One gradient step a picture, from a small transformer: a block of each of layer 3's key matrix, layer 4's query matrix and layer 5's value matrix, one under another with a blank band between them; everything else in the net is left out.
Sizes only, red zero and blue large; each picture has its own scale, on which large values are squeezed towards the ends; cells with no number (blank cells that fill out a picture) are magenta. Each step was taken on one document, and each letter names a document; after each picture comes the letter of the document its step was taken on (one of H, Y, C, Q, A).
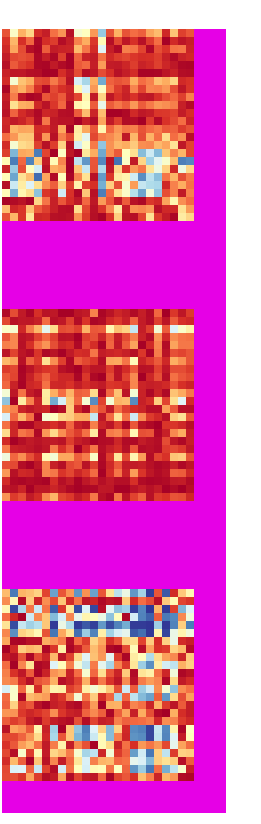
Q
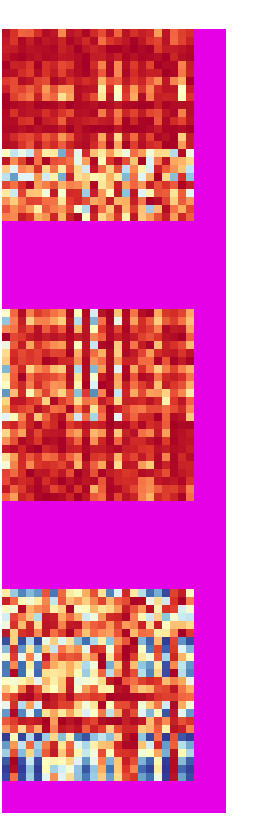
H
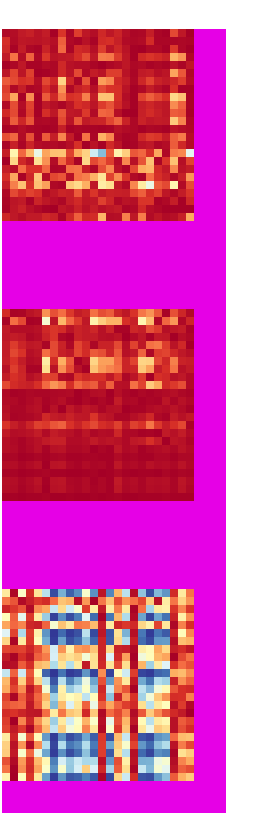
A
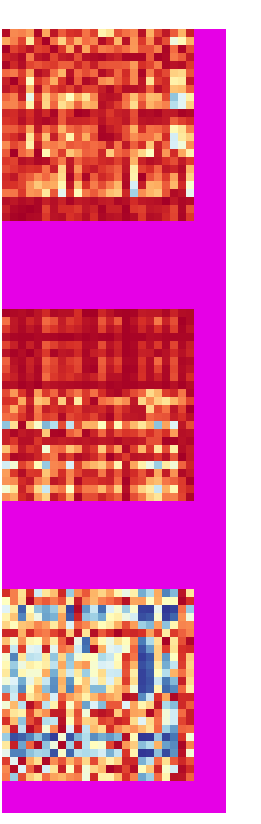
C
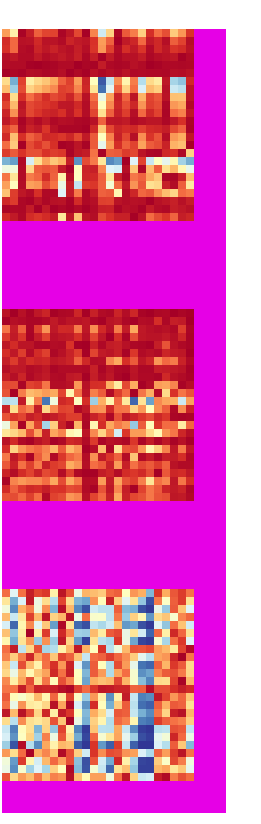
Q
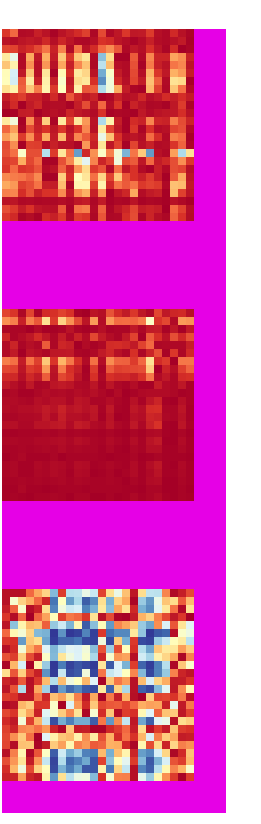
A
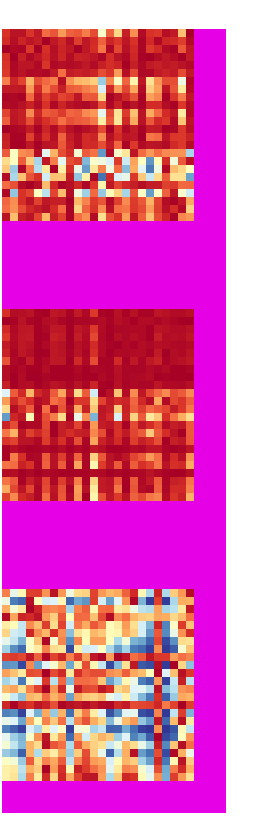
H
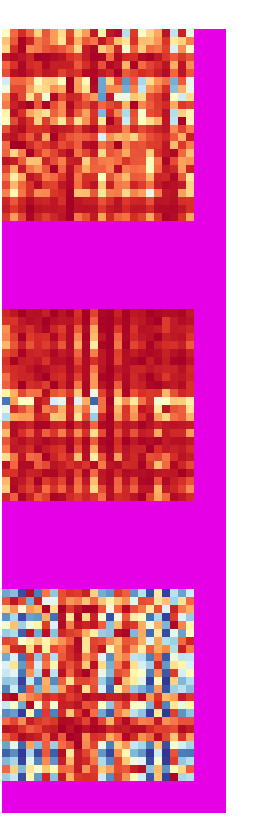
H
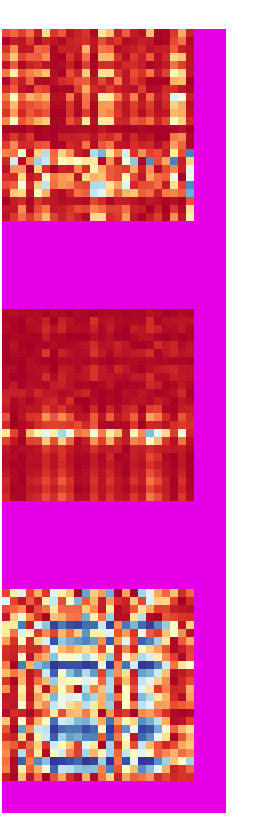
A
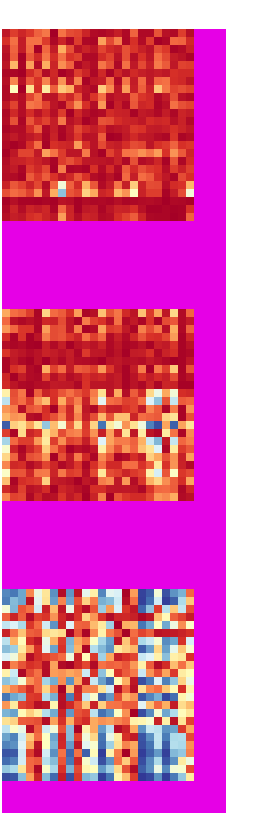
C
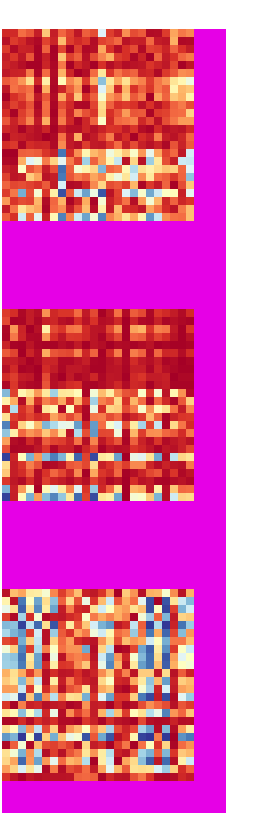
H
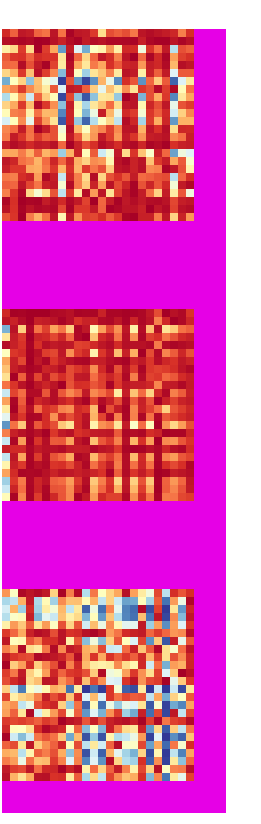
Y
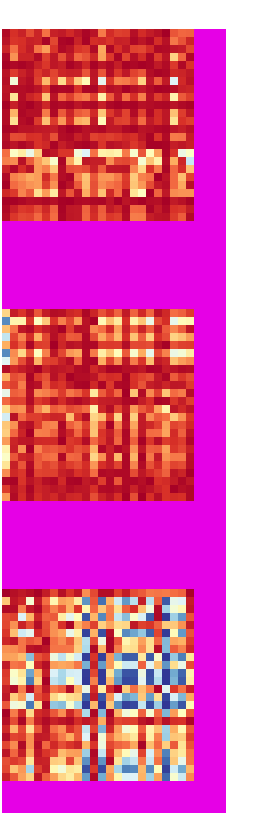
Y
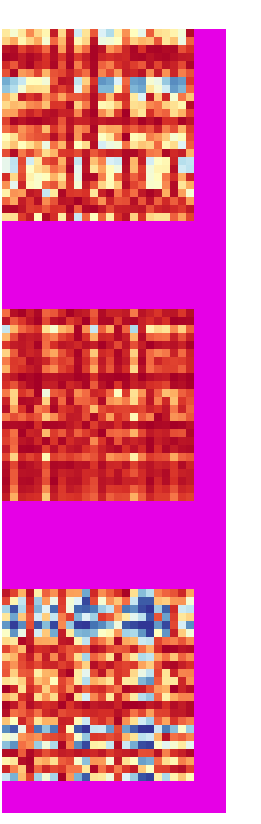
Q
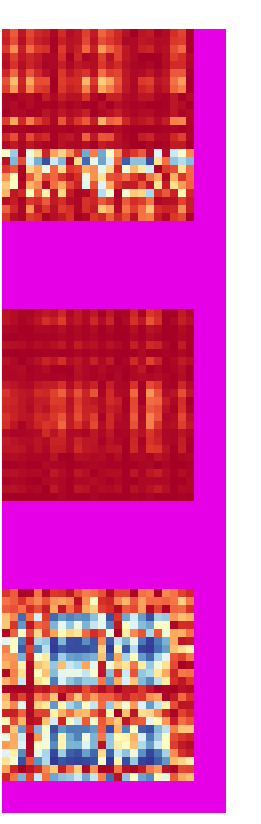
A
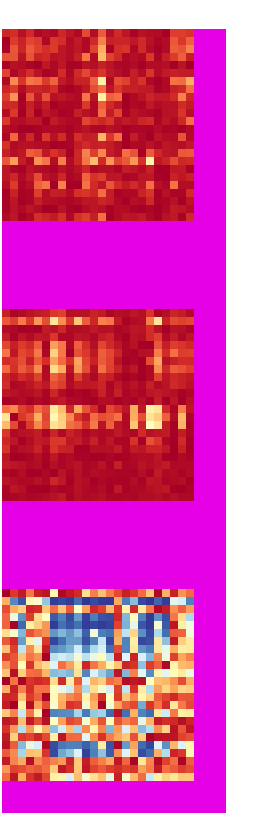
A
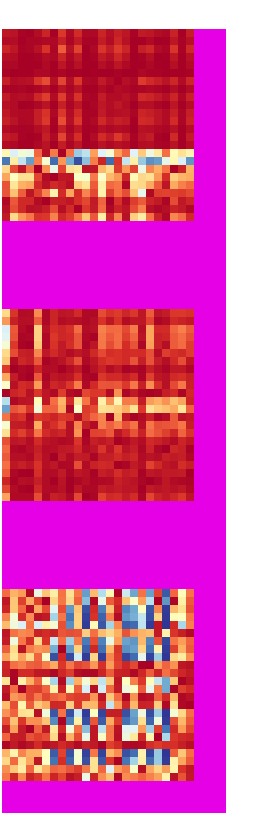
Y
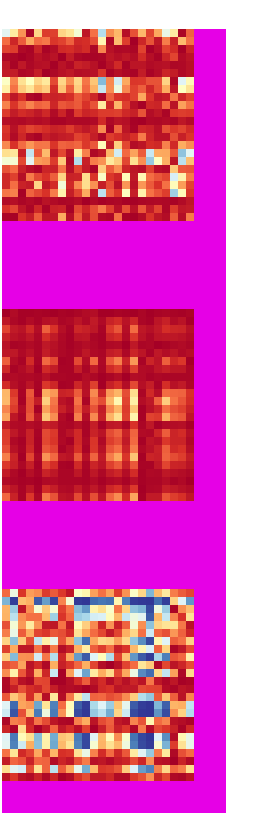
Q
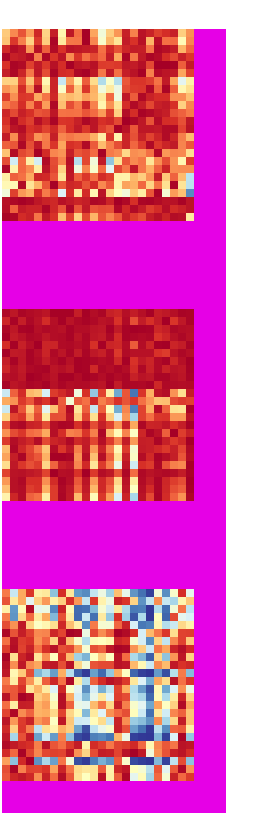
Q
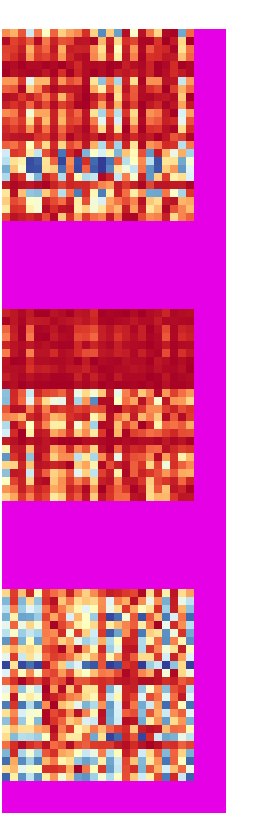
H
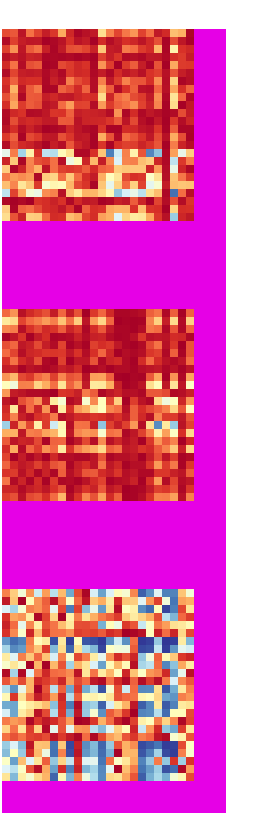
C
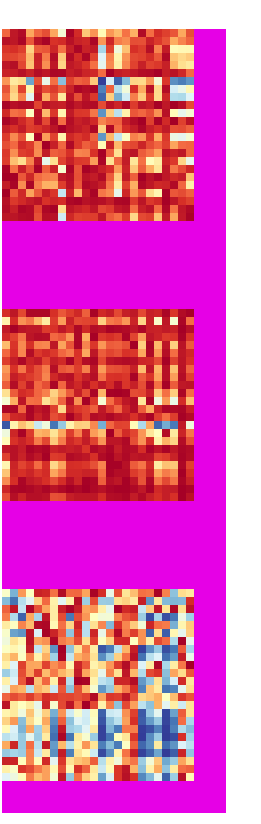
C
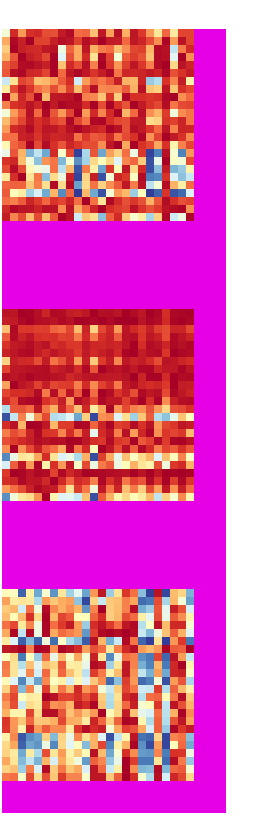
H
